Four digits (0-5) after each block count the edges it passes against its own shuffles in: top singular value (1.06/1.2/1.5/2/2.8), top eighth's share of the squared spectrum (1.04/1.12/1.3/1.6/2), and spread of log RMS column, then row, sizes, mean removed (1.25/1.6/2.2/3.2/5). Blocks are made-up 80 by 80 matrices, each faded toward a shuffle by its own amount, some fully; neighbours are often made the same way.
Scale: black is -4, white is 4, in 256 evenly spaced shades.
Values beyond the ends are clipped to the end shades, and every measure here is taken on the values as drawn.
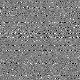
2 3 0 3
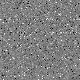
1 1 0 1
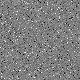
0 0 0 0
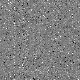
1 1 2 0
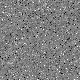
0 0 0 0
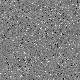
0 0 0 0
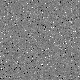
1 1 0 0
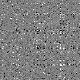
4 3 2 2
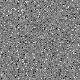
3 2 1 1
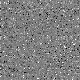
3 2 1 1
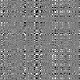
5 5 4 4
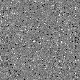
3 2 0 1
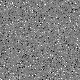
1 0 0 0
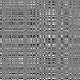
5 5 4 4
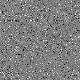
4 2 1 1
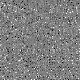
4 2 1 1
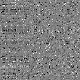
4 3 1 2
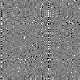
5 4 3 2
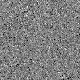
3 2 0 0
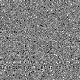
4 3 1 1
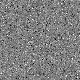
1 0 0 0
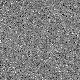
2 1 0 0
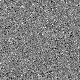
1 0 0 0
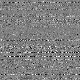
3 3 0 4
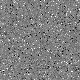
0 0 0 0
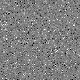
3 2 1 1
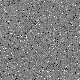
0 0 0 0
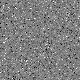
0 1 0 0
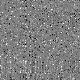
3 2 1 0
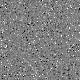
2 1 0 0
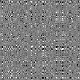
5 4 3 3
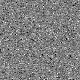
2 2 0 1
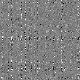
2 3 3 2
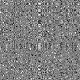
4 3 2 2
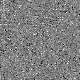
0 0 0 0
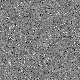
0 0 0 0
